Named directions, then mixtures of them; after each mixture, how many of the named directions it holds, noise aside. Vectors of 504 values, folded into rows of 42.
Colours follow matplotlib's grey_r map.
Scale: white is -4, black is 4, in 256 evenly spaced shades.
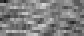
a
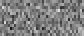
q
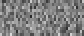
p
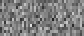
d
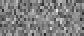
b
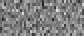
three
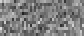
two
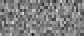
three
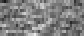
one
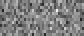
one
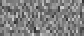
two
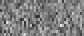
one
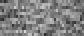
two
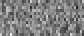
one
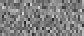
two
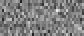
two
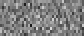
three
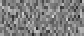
two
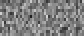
two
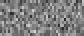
three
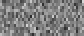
three
